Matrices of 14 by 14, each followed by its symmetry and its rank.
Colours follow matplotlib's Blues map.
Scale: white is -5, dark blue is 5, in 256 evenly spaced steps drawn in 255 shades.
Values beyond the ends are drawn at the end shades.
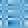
neither, rank one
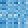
neither, rank two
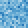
neither, full rank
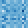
neither, rank two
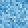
neither, full rank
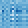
neither, rank two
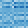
neither, rank two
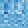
neither, rank two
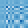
symmetric, rank one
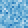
neither, full rank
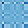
symmetric, rank one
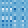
neither, rank one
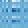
neither, rank one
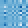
neither, rank one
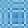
symmetric, rank one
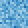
neither, full rank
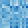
neither, rank two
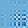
symmetric, rank one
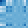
symmetric, rank one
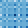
symmetric, rank one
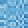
neither, rank two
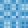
symmetric, rank one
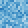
neither, full rank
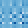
neither, rank one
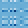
neither, rank one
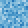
neither, full rank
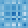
symmetric, rank one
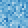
neither, full rank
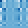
neither, rank one
